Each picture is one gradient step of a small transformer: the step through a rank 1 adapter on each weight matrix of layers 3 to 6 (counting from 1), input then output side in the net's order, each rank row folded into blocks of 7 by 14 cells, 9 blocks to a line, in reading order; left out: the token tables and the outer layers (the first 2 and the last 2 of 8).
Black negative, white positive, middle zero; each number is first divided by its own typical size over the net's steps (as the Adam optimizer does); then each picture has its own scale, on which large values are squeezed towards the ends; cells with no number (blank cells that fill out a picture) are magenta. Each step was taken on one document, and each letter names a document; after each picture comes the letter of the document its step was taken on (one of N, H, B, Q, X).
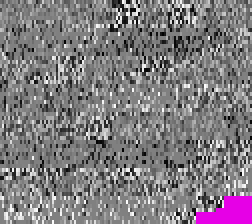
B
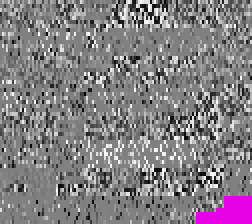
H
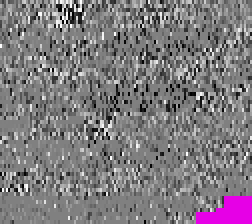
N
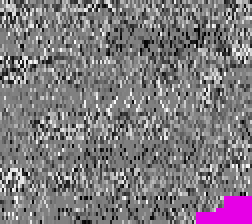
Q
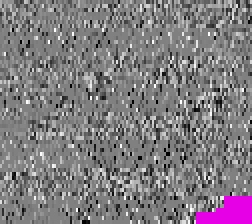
Q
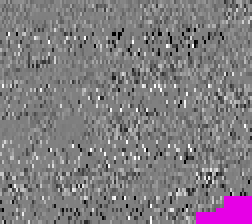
Q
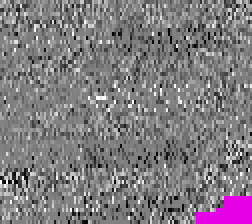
Q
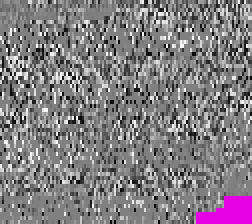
H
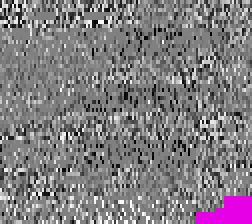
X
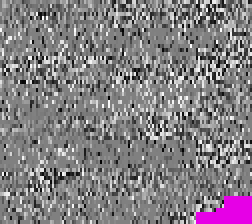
X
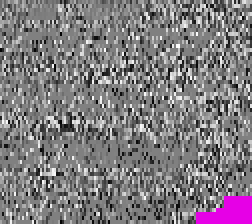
X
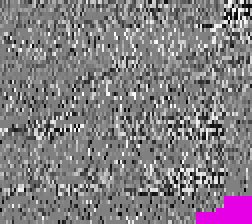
H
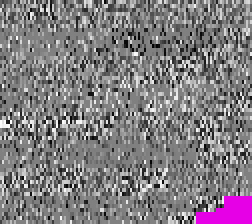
B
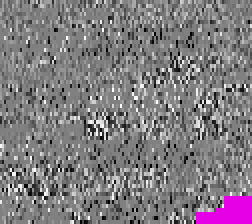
Q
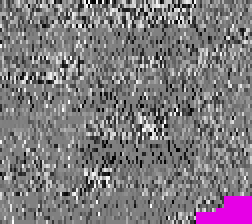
B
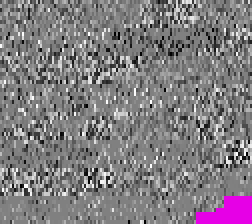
N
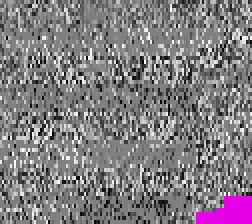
X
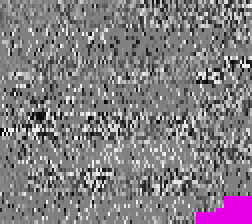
H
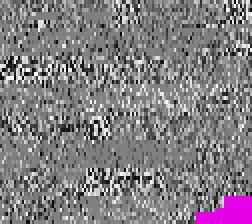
B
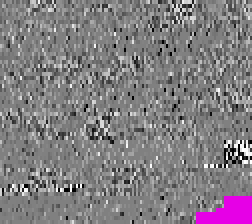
N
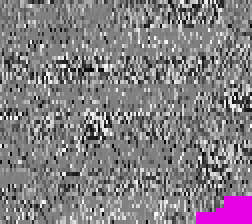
X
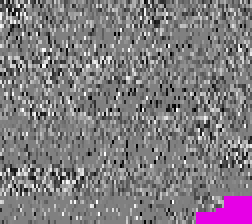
N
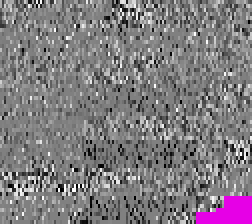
Q
